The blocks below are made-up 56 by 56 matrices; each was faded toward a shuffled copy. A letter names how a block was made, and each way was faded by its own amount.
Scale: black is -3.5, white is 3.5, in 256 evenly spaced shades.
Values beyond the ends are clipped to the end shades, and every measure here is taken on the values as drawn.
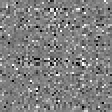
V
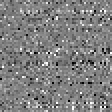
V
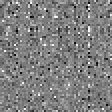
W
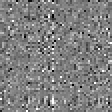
W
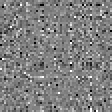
W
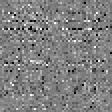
V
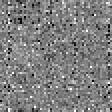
W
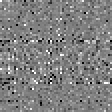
V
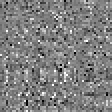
W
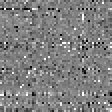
V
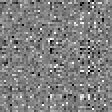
W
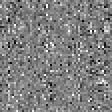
W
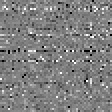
V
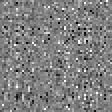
W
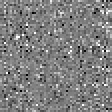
W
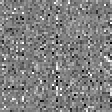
W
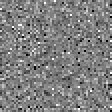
W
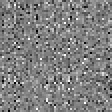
W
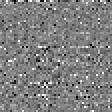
V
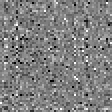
W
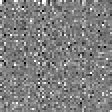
W
